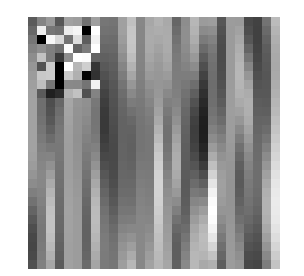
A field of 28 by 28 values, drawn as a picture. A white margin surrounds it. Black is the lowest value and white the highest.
Grain: streaks running down. Odd patch: rougher, in the top left. Roughest part: top left. Histogram: bell-shaped. Slope: none. Ninth with the highest average: bottom right.
